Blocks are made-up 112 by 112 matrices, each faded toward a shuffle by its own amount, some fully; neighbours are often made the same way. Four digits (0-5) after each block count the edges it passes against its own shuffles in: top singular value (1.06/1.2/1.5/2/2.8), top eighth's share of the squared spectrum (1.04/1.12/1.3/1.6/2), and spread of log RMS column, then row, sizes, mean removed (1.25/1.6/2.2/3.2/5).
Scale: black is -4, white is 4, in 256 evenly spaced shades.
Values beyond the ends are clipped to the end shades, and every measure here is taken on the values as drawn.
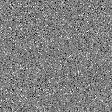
3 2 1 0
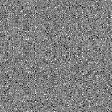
4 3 2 2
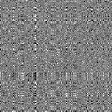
5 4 3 3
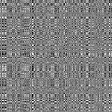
5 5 4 4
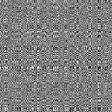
5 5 4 4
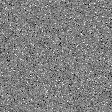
0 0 0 0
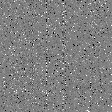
3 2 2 0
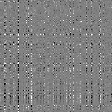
5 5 4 3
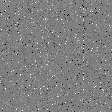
2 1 0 0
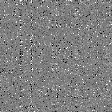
4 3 2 1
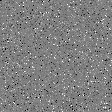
0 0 0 0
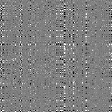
5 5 4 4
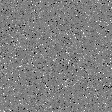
0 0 0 0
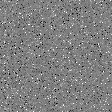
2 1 0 0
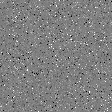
1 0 0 0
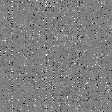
4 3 2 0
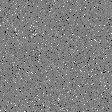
0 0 0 0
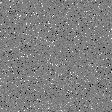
0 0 0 0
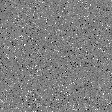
3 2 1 0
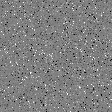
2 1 0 0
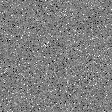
0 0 0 0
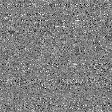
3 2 0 3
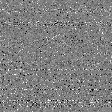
3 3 0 3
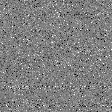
2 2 0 2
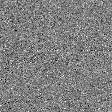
0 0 0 2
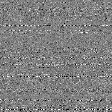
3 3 0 4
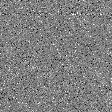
1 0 0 1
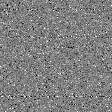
2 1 0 2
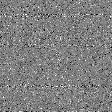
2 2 0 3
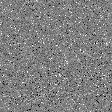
1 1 0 1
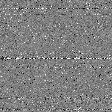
3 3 0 3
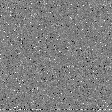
2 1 0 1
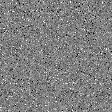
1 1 0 2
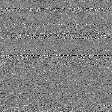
3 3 0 4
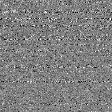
2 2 0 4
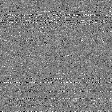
2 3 0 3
